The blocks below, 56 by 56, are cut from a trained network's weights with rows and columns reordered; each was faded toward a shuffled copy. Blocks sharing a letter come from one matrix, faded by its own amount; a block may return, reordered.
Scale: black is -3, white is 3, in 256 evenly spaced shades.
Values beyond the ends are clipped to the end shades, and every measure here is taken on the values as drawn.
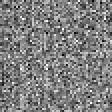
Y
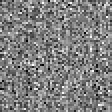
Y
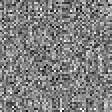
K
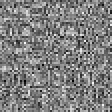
K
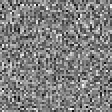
K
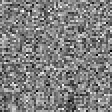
K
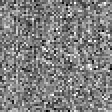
Y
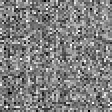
Y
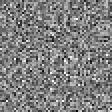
K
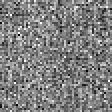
Y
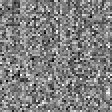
Y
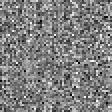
Y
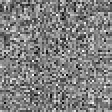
K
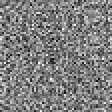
K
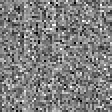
Y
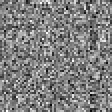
K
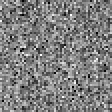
Y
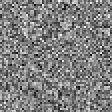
K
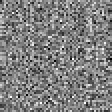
K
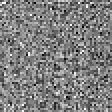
Y
